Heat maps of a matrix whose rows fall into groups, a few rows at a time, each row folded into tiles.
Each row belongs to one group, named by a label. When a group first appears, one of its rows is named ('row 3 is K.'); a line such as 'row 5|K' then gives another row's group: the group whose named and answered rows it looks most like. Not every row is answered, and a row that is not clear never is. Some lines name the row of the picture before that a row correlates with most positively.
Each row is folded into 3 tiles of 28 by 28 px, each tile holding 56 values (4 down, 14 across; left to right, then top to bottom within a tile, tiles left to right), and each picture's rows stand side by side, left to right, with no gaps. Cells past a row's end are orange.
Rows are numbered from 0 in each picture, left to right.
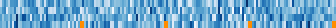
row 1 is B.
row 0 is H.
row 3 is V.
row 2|B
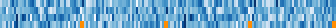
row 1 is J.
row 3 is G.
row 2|H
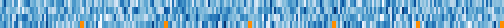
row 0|H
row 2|V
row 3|J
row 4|B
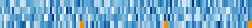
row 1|B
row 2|G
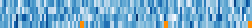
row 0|H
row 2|B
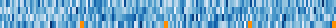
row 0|G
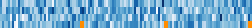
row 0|J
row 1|B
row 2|B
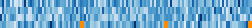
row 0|G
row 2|G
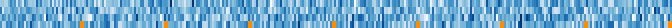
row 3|H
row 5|B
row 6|H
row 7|B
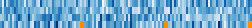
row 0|V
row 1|H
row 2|G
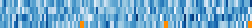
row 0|H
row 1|B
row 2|H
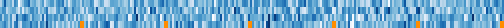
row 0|H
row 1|B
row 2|B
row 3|H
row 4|J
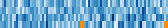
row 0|H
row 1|V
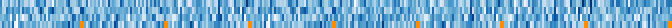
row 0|J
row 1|G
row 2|B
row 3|J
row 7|G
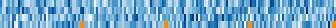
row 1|B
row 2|H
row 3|J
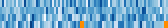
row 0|G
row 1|V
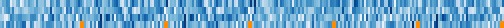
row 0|B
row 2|H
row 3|G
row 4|J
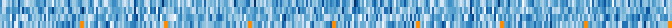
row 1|B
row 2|B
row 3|G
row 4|J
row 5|B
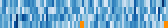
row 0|H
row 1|B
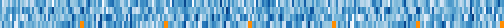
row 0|J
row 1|H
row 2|V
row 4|J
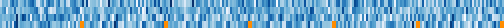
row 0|H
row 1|G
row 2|G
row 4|J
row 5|G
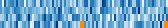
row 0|V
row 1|J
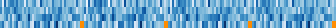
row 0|V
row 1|V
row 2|V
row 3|V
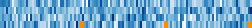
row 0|J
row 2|J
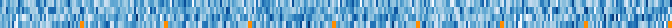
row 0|J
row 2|V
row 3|V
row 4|V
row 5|J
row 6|J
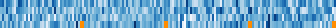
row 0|J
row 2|J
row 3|H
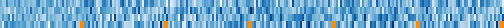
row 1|J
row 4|V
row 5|J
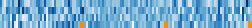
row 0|J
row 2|B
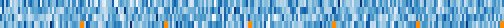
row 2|B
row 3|J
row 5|H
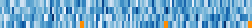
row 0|B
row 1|J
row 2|V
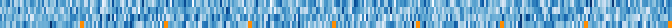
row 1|H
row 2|V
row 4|J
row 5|J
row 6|H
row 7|G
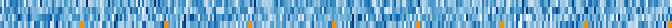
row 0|V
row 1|G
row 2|H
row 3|G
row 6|J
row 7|J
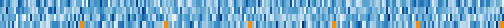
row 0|J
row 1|V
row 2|B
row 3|G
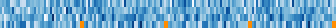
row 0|B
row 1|V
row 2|V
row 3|V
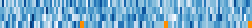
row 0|G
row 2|B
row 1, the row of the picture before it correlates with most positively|2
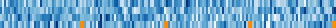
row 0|V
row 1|H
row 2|J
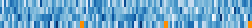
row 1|V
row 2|B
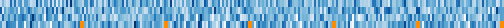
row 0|G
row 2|G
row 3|G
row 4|J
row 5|G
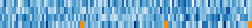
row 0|H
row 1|G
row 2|V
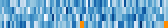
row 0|B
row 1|V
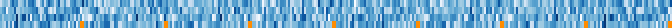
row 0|H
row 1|B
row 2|B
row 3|B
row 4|H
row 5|B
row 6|B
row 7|H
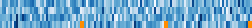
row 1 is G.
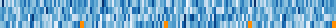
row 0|G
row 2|H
